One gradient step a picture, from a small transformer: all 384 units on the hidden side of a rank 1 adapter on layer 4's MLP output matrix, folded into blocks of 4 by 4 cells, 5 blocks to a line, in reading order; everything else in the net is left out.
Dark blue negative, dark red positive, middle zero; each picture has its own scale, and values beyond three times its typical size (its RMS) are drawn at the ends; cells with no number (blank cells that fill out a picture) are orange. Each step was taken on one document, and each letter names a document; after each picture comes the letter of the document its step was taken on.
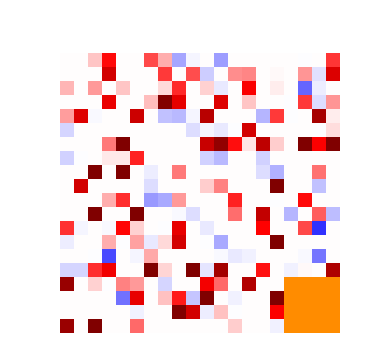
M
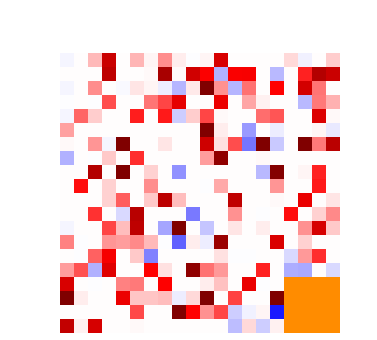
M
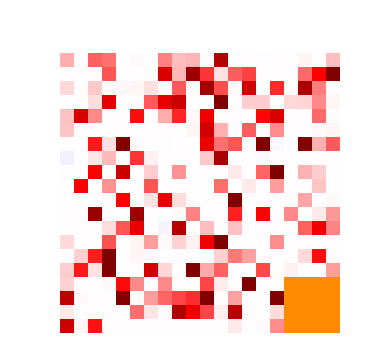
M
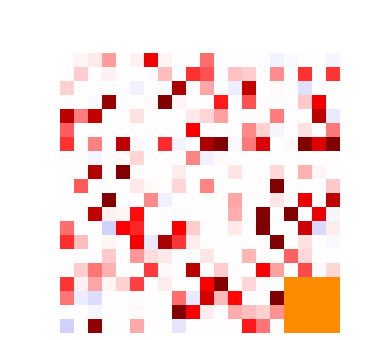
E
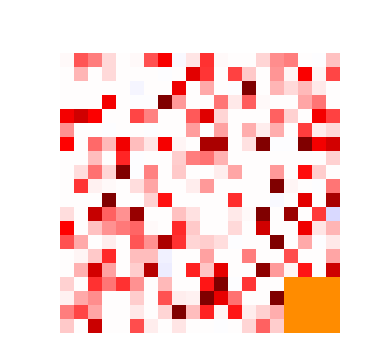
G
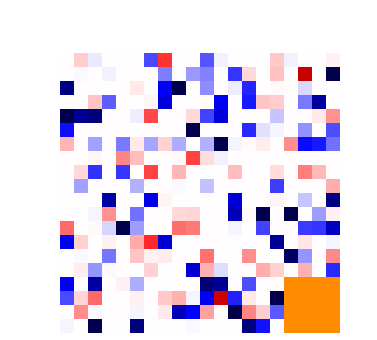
E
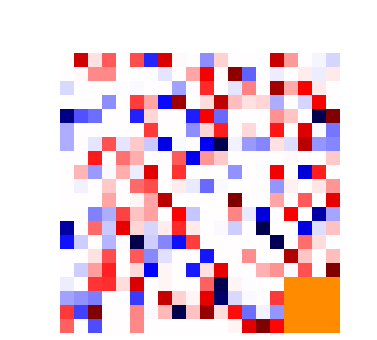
G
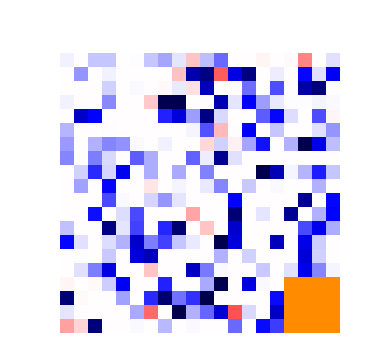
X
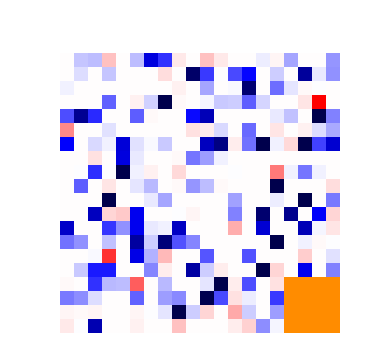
G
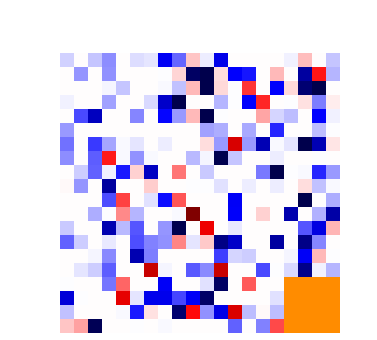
X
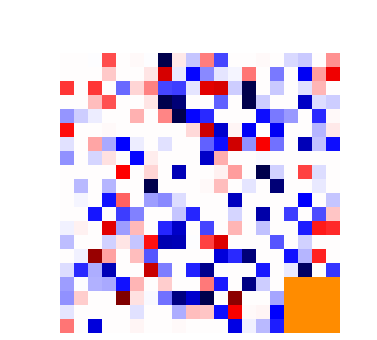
M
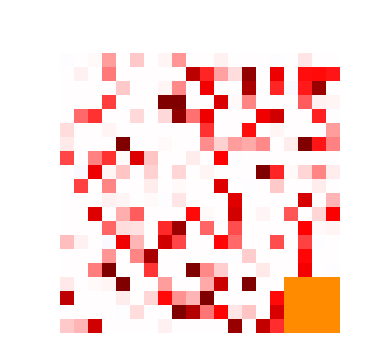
X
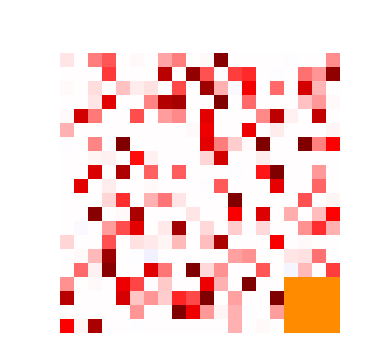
M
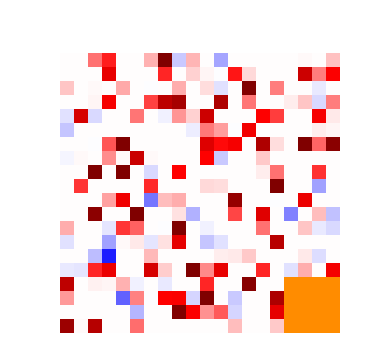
M
